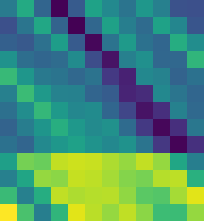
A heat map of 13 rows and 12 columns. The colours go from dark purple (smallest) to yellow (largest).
Seam: horizontal, 70% of the way down, the bottom part higher. Calmest part: bottom middle. Average level on the scale: 50%.
